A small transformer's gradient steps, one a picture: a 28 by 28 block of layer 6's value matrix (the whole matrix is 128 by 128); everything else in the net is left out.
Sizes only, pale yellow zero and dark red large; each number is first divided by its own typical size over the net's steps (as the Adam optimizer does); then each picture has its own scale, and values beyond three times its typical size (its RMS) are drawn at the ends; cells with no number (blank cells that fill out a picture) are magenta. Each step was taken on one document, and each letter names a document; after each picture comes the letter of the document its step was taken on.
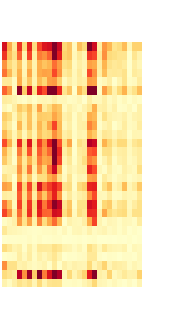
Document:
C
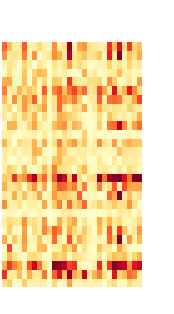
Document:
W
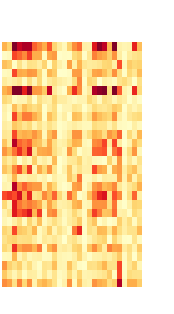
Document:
C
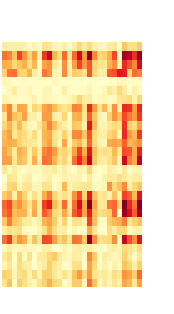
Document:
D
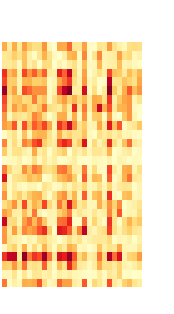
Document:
W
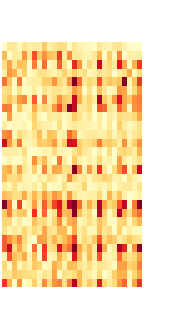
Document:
W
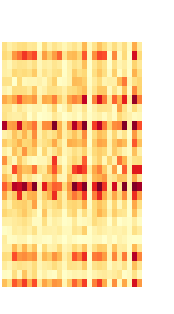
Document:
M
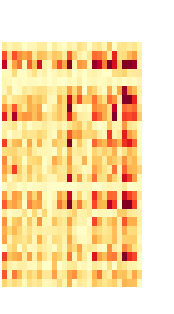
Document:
M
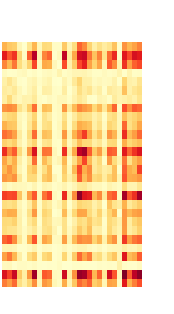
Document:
D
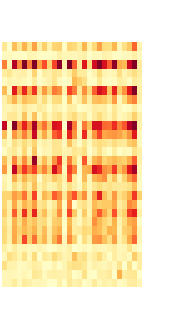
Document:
M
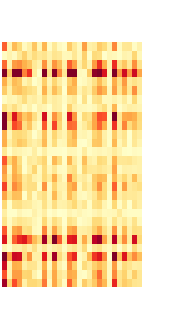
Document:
M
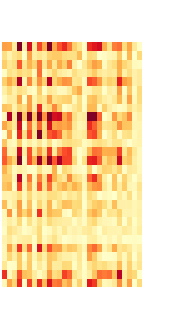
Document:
C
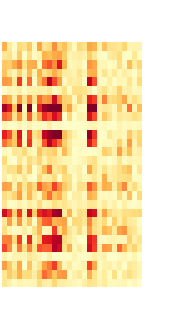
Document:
C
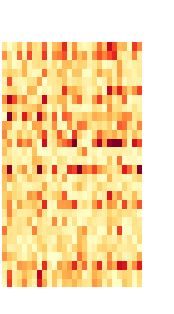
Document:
W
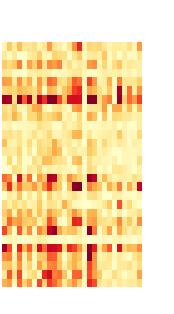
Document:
C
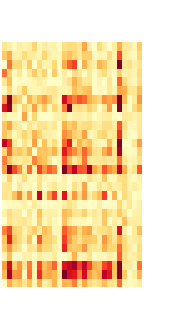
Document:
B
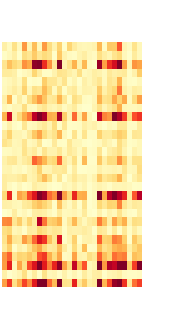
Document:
W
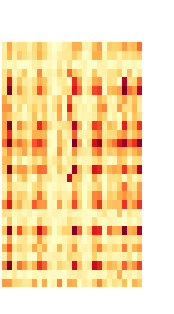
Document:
W
